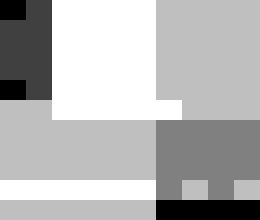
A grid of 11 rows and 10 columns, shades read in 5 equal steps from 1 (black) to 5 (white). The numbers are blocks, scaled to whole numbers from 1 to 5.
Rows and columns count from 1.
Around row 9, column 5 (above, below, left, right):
4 5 4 4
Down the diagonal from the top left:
1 2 5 5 5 5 3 3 3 4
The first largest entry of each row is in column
3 3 3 3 3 3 1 1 1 1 1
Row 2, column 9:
4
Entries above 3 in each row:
8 8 8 8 8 10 6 6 6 8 6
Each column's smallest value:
1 2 4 4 4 4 1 1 1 1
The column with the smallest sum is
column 1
